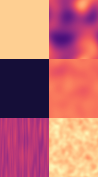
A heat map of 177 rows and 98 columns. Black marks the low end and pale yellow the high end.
It is made of 3 by 2 panels. Panel 1,1: very high, flat. Panel 1,2: middling, smooth, strong in contrast. Panel 2,1: very low, flat. Panel 2,2: high, smooth, faint in contrast. Panel 3,1: middling, streaked downward, faint in contrast. Panel 3,2: very high, blotchy, faint in contrast.
